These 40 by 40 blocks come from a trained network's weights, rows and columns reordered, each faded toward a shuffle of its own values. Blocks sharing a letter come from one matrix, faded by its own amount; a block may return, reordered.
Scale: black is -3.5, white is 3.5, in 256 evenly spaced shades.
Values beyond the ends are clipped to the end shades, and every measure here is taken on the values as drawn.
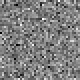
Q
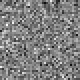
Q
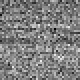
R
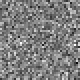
Q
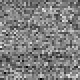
R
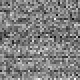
R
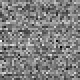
R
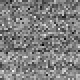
R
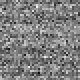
R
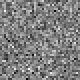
Q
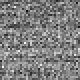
R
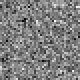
Q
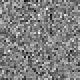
Q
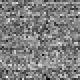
R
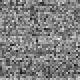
R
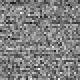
R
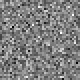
Q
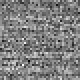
R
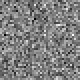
Q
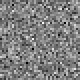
Q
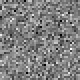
Q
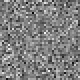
Q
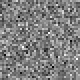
Q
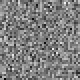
Q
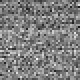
R
